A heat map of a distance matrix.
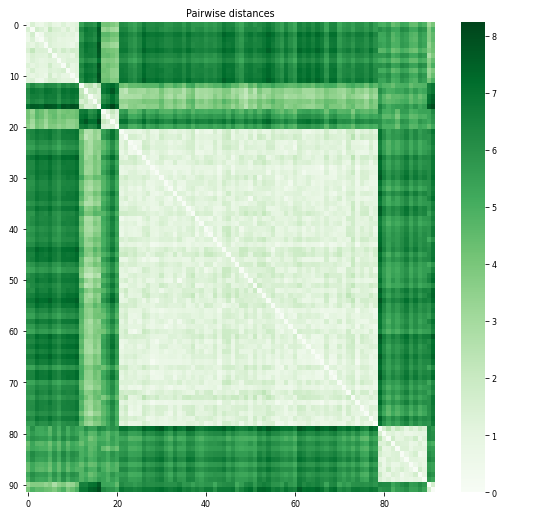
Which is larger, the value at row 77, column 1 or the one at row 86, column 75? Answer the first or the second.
the first
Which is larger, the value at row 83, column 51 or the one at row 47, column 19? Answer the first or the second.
the second
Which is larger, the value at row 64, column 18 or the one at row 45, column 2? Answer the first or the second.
the second
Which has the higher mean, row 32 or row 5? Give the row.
5
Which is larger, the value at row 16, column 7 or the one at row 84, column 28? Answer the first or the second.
the first
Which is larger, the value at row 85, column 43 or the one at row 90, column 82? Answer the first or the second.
the first
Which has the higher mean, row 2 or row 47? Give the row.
2
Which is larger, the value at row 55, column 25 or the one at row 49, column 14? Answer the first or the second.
the second
